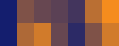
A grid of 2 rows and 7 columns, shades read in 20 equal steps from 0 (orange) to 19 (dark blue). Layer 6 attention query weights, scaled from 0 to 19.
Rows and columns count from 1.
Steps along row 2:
down down up up down down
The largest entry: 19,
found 2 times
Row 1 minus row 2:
0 4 9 1 -2 -5 -3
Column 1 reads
19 19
